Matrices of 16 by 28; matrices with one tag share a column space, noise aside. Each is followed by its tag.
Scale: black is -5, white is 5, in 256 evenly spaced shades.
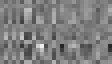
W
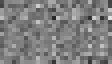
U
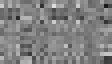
U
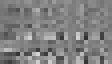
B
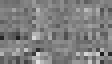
B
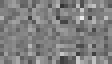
U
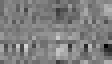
W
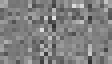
U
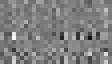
B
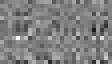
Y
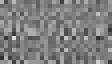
Y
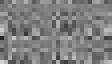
Y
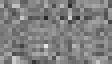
U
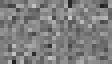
U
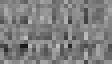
W
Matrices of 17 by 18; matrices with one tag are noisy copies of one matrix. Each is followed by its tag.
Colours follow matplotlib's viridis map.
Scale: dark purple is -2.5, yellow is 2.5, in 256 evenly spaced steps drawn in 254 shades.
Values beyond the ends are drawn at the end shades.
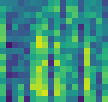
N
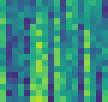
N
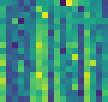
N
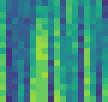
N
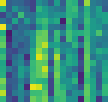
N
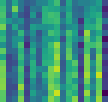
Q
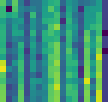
Q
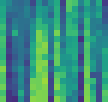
N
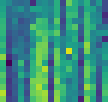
N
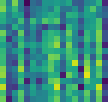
Q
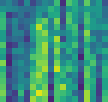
N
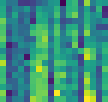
N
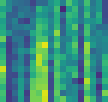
N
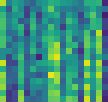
Q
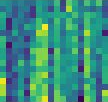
N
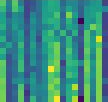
Q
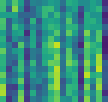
Q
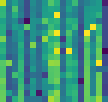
Q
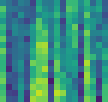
N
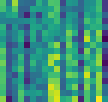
Q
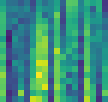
N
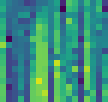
N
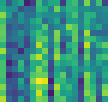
N
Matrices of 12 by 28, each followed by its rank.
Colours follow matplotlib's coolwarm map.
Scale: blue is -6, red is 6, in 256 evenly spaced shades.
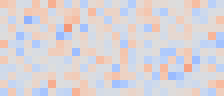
full rank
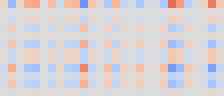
one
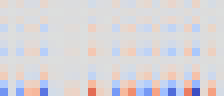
one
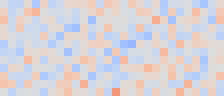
full rank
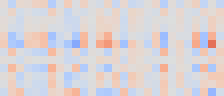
two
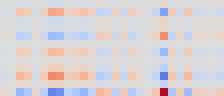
one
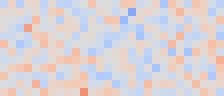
full rank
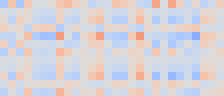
two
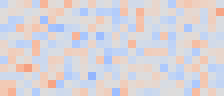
full rank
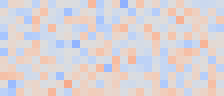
full rank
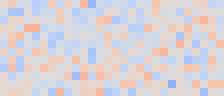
full rank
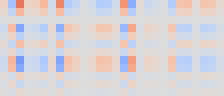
one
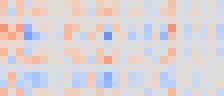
two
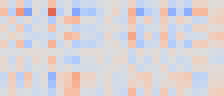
two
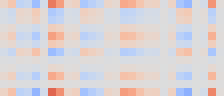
one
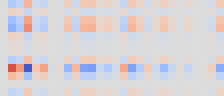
one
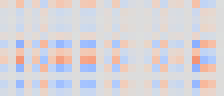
one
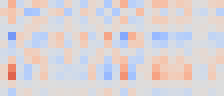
two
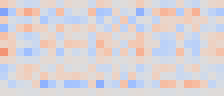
two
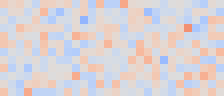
full rank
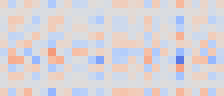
two
